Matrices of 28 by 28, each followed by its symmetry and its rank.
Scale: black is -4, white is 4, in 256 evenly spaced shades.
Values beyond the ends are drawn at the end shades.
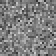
neither, full rank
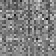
neither, rank five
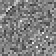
symmetric, full rank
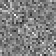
symmetric, full rank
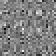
neither, rank five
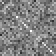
symmetric, full rank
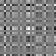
symmetric, rank one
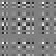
symmetric, rank one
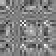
symmetric, rank three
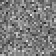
neither, full rank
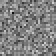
symmetric, full rank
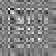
symmetric, rank three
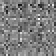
neither, rank five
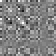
symmetric, rank three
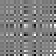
symmetric, rank one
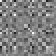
symmetric, rank three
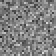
neither, full rank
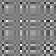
symmetric, rank one
